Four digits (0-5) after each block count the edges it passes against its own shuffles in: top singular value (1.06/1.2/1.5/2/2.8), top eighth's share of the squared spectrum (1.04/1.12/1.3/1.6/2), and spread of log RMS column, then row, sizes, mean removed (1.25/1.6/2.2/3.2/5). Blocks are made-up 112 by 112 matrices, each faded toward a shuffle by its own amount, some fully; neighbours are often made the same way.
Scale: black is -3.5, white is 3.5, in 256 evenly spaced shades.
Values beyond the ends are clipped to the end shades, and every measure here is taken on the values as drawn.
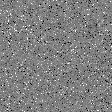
0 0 0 0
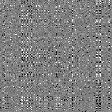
5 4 3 3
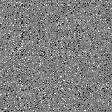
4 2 1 1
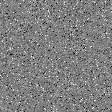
1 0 0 0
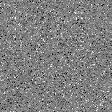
3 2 1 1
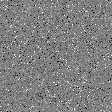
0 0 0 0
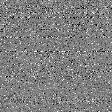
2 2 0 3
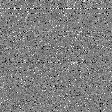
2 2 0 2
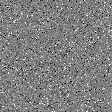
0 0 0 0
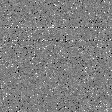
2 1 0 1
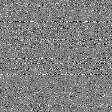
2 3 0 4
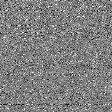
1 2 0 3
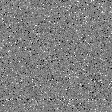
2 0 0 1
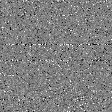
2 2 0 2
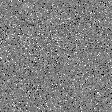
0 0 0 1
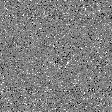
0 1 0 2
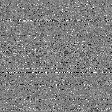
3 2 0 3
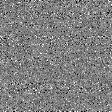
1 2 0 3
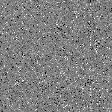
1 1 1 0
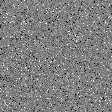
0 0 0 0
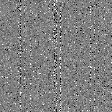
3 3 3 0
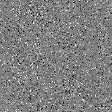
1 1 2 0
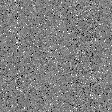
1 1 2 0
